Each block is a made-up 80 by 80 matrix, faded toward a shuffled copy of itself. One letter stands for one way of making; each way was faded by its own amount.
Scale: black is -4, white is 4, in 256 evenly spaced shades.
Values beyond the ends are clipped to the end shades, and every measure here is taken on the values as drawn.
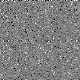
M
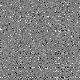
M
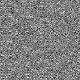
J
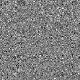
J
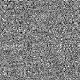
J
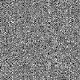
J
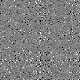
M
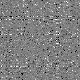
M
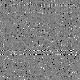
M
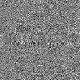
J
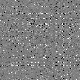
M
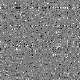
M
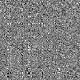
J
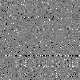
M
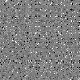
M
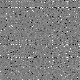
M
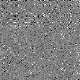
M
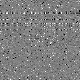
M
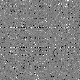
M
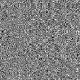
J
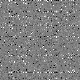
M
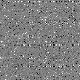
M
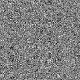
J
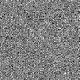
J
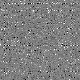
M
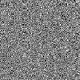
J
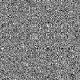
J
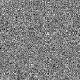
J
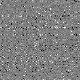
M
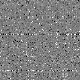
M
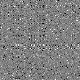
M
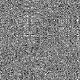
J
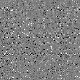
M
